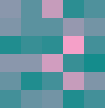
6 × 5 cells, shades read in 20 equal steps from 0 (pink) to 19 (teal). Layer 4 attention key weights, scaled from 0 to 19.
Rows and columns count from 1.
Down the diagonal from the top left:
9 13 17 16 10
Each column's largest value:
18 18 17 18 19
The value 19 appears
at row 4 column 5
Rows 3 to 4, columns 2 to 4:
16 17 0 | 9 3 16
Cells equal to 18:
3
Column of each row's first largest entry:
4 2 1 5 2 4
